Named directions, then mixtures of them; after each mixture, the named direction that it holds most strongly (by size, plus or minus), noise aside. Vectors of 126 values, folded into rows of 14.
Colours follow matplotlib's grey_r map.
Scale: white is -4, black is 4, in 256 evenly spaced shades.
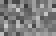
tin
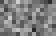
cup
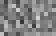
tin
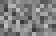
cup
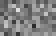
tin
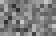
cup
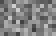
cup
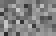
tin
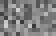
tin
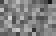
cup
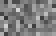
tin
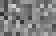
tin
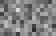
cup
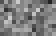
cup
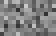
tin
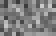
tin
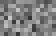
cup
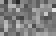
tin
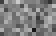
cup
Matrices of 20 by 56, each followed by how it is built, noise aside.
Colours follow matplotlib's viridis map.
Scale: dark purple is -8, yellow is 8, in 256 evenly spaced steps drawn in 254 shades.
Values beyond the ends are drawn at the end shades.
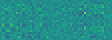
low rank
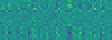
low rank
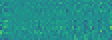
low rank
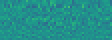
low rank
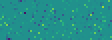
sparse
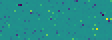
sparse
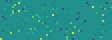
sparse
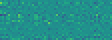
low rank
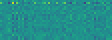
low rank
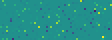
sparse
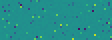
sparse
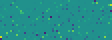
sparse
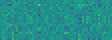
low rank
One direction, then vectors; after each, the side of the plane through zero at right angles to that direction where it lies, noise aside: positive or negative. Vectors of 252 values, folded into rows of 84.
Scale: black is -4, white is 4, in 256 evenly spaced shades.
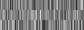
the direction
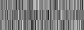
negative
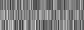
positive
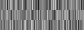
negative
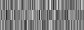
positive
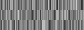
negative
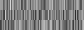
negative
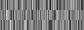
negative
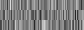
negative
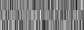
positive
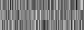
positive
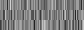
negative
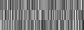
positive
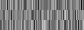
negative
